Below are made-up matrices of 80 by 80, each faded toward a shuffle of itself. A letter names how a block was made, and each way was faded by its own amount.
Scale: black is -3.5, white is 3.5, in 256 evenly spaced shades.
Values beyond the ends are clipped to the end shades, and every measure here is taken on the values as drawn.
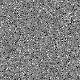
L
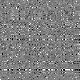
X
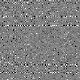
X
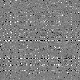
X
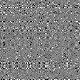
X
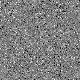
L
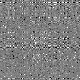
X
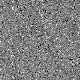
L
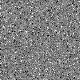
L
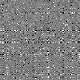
X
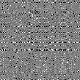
X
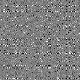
X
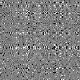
X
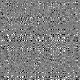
X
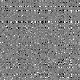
X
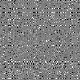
X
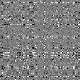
X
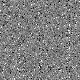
L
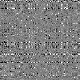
X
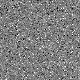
L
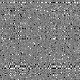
X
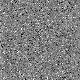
L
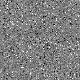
L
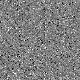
L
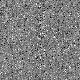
L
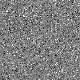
L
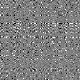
X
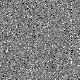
L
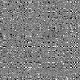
X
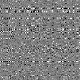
X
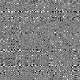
X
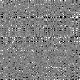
X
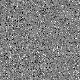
L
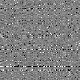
X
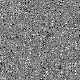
L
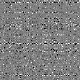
X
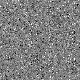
L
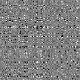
X
